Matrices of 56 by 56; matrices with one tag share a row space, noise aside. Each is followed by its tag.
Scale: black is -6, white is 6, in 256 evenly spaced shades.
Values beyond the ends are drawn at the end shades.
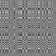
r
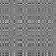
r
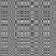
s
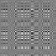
s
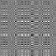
s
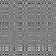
r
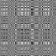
s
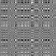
s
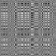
s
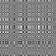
r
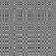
r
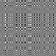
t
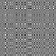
t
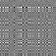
r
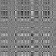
s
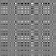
s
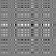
s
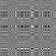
s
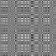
s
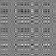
s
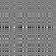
r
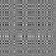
r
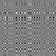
t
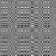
s
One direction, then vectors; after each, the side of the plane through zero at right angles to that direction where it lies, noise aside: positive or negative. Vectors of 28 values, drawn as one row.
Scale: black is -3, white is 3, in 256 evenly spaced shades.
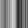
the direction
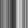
negative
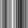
positive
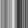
positive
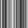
positive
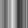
positive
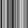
negative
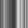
negative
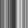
negative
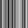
negative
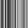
negative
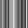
positive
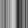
positive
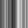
negative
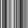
positive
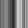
negative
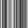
positive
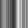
negative
